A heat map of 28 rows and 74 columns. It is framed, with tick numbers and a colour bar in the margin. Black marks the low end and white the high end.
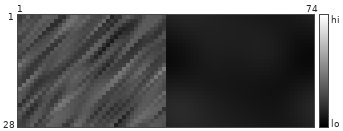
The table splits into one row of 2 panels. Panel 1,1: low, slanting up to the right. Panel 1,2: very low, smooth, faint in contrast.
